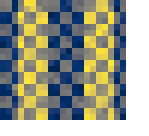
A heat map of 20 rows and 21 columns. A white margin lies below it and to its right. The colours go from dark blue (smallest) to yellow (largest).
Upright stripes repeat 2 times across the table. On average the colour sits 50% of the way up the scale. There is no overall slope.
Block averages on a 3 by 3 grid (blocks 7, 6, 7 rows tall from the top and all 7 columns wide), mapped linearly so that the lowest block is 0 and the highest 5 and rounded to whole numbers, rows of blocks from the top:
4 0 5 / 4 0 5 / 4 0 5
